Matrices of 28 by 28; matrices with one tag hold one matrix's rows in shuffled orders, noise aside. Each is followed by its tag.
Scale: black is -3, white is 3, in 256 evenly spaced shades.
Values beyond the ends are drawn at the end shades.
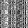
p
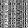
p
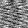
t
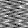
t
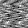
t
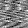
t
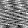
t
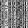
p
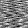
t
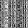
p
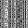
p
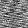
t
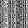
p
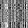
p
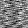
t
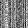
p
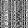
p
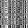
p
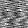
t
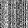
p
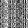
p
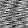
t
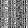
p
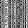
p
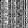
p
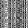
p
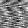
t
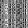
p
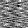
t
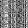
p
